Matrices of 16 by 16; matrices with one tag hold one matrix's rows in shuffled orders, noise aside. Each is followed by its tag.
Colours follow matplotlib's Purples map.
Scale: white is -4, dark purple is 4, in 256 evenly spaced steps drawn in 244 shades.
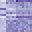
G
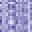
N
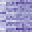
G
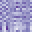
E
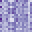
N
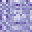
E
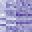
G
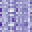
N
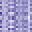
N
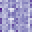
N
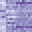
G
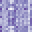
N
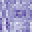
E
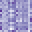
N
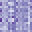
N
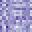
E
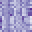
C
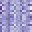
C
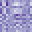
E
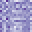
E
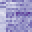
G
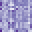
N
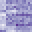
G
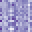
N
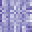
C
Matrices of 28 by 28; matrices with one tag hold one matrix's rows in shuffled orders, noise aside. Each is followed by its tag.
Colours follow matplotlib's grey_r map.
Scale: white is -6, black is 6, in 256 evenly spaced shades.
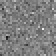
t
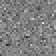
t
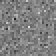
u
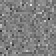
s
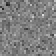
t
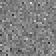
s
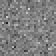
u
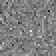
s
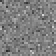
t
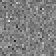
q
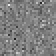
q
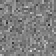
s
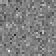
q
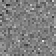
t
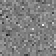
t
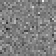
t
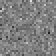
s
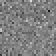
s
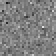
t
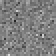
q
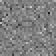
s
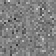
q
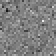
t
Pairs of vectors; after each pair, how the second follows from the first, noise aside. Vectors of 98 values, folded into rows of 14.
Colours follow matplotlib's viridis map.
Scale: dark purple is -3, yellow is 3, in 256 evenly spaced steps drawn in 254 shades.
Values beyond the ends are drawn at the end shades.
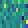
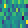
copied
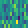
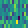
copied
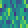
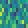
shuffled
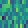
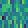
copied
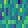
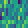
copied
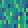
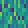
shuffled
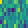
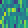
negated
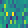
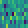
negated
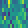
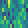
copied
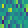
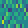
negated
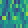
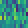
sign-scrambled
